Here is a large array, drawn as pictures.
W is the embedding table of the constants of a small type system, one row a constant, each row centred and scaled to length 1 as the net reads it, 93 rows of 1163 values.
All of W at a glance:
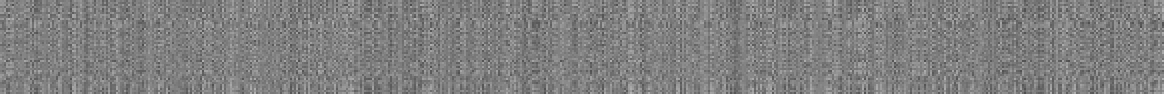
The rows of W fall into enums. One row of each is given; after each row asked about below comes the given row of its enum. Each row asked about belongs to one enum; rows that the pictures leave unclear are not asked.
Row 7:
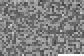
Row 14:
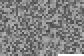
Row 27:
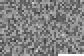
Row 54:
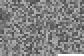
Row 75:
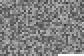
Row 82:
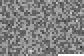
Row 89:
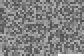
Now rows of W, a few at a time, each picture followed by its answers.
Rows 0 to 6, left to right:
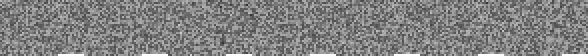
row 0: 75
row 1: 89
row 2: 7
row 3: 89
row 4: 75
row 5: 75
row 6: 14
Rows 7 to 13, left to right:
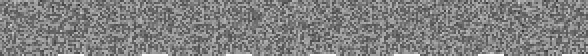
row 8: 89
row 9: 89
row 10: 54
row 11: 89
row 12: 75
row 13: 7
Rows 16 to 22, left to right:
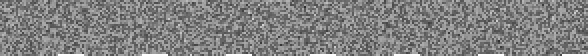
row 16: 14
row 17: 89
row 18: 7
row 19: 7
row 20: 14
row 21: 82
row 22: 82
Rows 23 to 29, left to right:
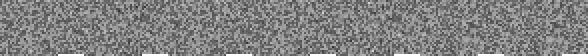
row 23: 82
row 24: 27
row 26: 82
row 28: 14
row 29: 14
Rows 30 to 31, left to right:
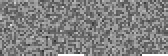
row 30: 7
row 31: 82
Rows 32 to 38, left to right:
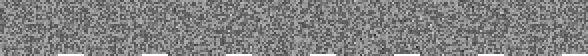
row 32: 89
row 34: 7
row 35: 14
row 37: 7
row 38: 89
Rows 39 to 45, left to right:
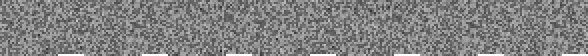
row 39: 82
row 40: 14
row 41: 27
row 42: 82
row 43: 27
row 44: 14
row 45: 14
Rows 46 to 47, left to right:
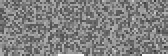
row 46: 89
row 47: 82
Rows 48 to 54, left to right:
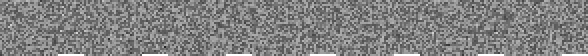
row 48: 7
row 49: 82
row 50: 14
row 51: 89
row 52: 89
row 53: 7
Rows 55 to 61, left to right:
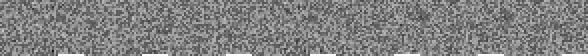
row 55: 27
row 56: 82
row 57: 89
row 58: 27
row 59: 75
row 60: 54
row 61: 54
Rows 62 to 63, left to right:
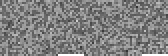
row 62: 82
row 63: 7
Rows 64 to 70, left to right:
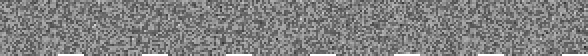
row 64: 14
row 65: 7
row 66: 7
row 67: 82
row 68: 75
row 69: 14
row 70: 82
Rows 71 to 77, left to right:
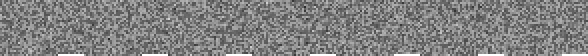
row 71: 82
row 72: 82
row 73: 7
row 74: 7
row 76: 27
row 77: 89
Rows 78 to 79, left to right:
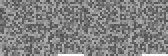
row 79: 89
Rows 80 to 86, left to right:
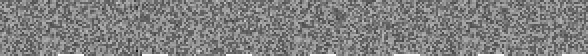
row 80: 14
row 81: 27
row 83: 14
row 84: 54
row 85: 14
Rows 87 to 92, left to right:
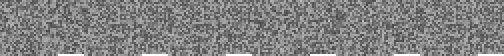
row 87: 14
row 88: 89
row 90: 82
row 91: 54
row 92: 89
